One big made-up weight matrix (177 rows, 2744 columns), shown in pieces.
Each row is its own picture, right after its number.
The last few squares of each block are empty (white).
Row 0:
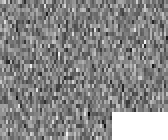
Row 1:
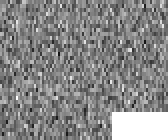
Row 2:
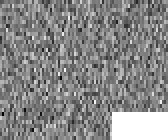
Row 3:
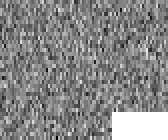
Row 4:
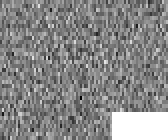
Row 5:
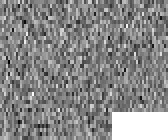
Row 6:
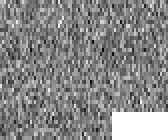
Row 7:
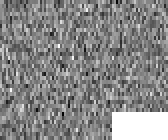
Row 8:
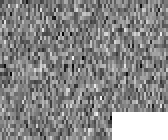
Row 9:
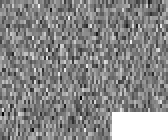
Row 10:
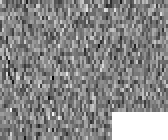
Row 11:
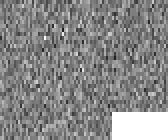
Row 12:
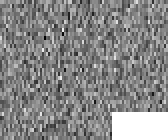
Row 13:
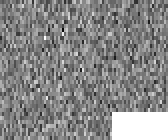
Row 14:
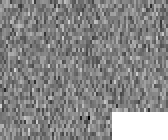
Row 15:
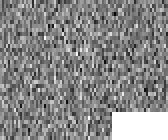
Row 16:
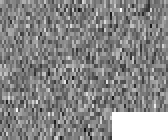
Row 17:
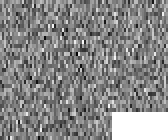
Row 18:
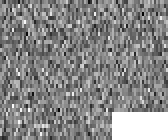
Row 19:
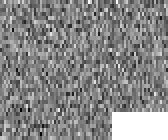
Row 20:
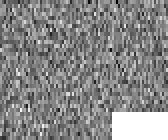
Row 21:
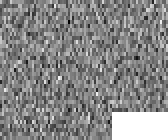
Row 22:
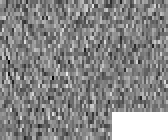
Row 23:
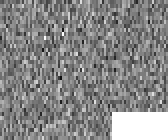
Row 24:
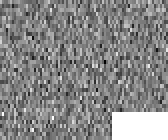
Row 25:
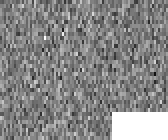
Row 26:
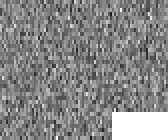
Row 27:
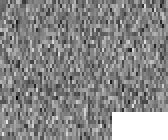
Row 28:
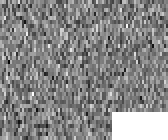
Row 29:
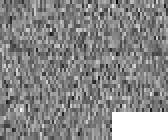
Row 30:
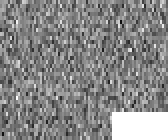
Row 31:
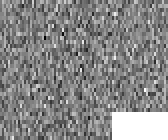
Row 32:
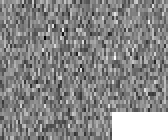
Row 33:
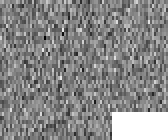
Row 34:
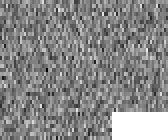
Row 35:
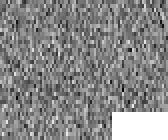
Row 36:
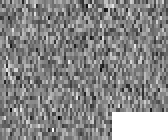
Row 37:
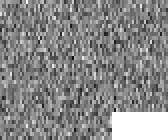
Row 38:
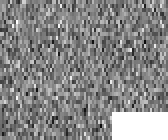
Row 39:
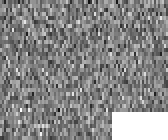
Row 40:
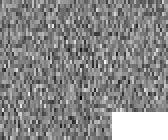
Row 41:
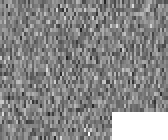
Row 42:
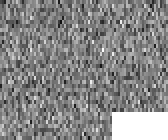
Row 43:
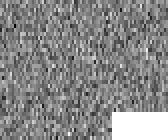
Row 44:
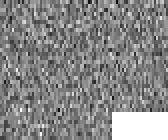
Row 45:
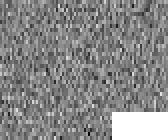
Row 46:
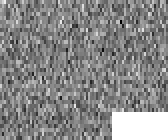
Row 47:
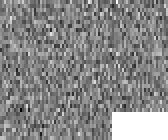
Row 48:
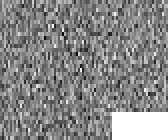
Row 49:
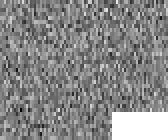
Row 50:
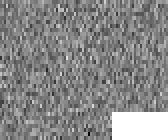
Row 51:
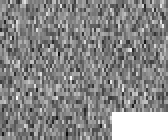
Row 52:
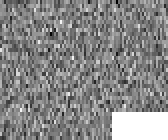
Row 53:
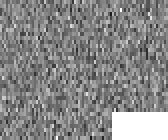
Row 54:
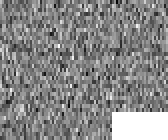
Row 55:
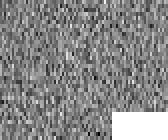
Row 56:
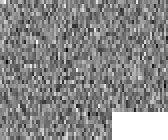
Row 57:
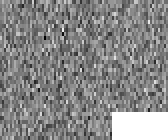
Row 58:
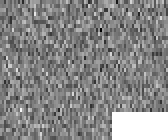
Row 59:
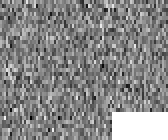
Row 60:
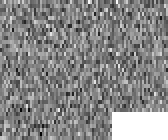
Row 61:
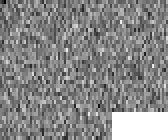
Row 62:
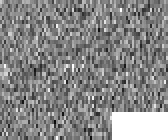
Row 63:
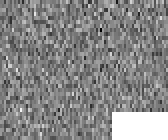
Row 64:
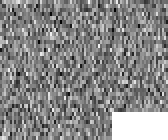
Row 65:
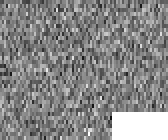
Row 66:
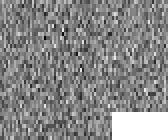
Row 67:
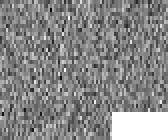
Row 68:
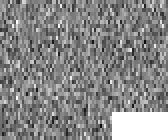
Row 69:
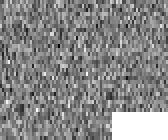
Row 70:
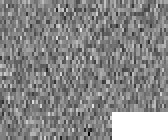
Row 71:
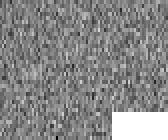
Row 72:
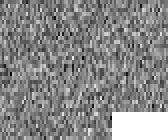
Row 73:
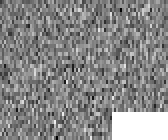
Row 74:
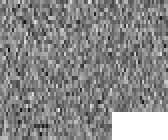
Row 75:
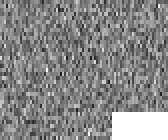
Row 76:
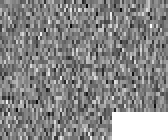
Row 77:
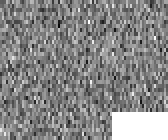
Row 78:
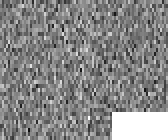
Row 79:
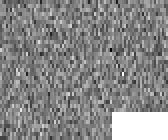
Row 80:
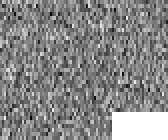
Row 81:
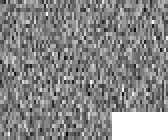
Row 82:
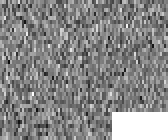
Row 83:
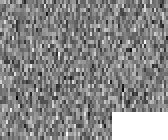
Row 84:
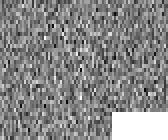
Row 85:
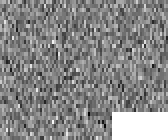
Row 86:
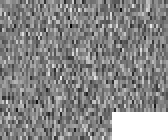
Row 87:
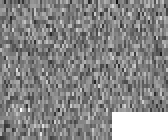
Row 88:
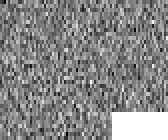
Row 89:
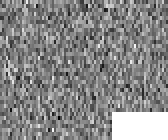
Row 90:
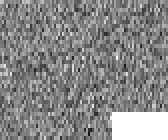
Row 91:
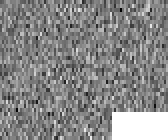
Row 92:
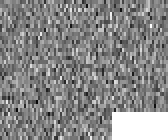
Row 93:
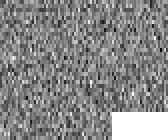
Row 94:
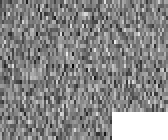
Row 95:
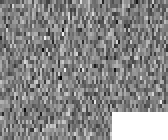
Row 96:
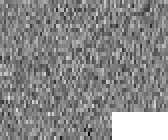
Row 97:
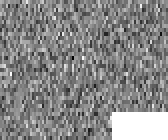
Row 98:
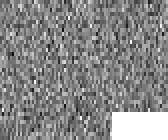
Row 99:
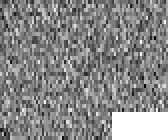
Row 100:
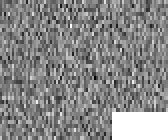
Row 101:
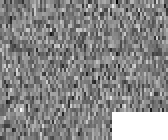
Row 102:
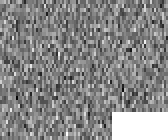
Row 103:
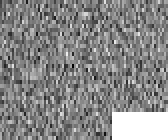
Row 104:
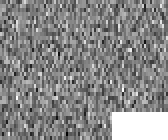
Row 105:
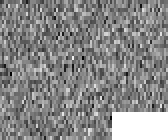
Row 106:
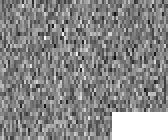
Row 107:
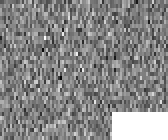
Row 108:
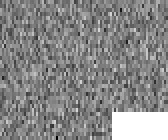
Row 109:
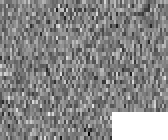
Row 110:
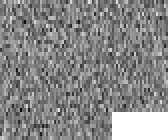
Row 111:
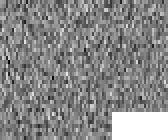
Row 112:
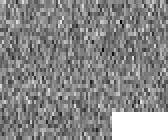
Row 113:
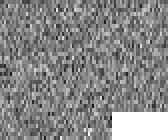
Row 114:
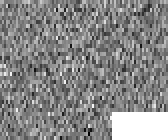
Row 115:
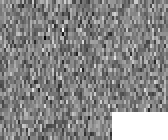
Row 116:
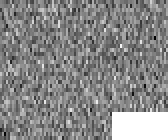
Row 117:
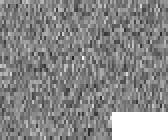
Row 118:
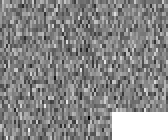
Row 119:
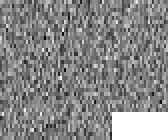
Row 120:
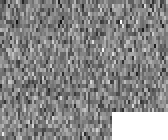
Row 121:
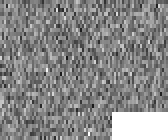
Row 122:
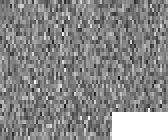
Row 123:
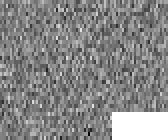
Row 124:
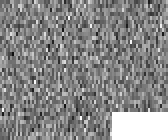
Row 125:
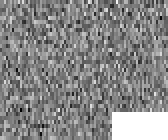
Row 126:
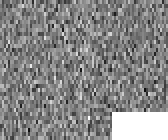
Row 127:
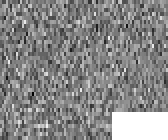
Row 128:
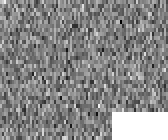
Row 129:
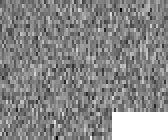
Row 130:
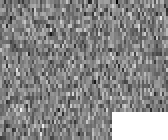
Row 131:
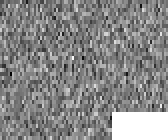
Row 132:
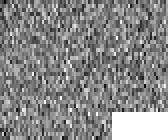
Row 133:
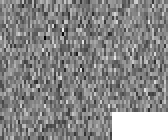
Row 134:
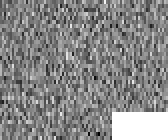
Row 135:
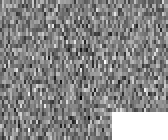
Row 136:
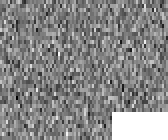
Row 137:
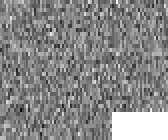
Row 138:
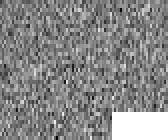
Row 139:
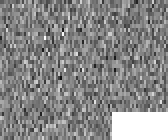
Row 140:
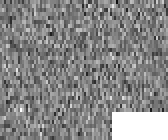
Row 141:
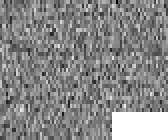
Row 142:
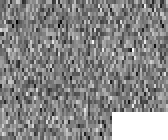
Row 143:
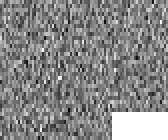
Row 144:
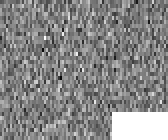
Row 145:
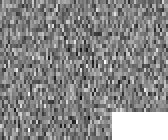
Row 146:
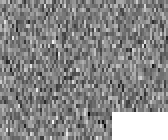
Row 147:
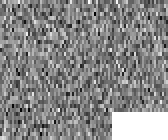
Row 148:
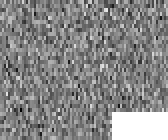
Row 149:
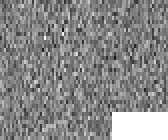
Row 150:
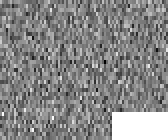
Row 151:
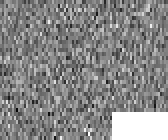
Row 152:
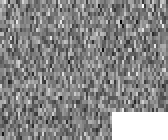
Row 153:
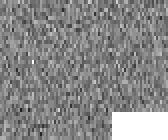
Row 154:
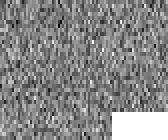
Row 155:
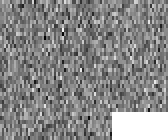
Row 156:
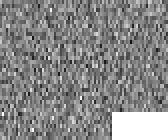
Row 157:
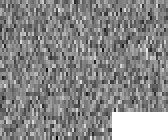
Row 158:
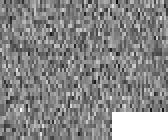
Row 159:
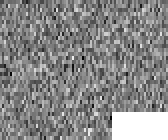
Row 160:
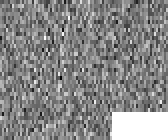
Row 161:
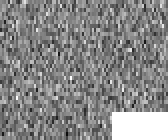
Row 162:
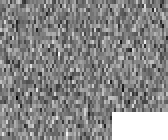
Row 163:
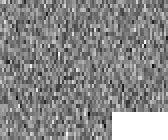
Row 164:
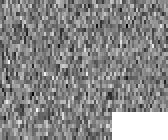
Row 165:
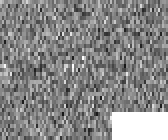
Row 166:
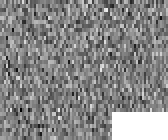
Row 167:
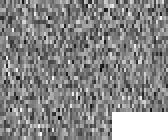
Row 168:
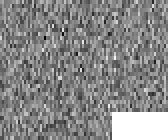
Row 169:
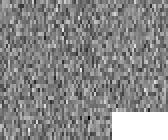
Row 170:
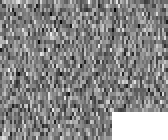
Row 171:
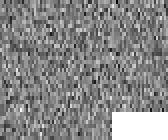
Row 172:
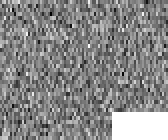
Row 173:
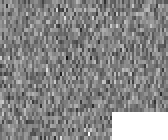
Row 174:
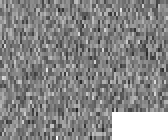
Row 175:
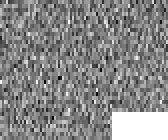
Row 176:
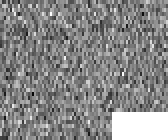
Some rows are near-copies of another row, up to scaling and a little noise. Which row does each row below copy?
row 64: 170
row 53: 26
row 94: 103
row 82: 28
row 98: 124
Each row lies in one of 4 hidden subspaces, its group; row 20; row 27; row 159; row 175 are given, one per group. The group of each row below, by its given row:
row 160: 175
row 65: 159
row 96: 159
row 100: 159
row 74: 20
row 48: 175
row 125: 20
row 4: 175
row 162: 27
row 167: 20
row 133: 175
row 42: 27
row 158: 20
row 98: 175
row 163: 27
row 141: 20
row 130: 20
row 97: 159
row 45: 159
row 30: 27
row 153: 20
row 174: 159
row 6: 27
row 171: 20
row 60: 20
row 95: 175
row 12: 175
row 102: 27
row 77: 27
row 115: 175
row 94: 159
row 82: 20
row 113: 159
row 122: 175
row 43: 159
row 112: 27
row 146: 27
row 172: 20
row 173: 159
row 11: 175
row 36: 20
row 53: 159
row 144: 175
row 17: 175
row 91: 159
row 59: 20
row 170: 20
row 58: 20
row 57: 175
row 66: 175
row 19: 20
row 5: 20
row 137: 20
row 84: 175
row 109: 159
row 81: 27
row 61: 27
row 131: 159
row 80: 20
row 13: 175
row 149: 175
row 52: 20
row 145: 175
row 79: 20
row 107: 175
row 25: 175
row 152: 27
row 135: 175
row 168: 175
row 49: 20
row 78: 175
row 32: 175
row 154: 27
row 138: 159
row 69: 20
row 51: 27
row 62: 159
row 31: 175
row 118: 175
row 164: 20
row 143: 175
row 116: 27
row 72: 159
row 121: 159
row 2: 175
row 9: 175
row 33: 175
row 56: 27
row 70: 159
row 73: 159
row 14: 175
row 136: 27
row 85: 27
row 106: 175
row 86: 159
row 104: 27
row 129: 159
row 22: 20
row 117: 159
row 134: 159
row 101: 20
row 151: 159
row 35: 27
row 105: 159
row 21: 175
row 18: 20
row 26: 159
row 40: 175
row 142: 27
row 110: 20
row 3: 159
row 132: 27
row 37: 159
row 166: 20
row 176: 20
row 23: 175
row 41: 159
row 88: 27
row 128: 27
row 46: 27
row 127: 20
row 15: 175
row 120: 27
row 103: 159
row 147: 20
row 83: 27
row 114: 159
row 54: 20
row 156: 175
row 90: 159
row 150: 175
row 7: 20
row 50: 159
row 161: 27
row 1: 27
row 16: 159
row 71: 159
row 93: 27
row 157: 159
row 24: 175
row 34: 159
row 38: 27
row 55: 159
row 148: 20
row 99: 27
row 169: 175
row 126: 175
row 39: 20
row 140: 20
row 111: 20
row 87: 20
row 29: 20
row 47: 20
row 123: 159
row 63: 20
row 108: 159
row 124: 175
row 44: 20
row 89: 20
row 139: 175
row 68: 27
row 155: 175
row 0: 27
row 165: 159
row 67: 175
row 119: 175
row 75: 159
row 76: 159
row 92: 159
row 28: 20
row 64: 20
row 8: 159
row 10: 20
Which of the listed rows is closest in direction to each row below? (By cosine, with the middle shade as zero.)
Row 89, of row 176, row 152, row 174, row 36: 36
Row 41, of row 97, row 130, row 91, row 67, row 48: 91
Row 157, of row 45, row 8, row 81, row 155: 45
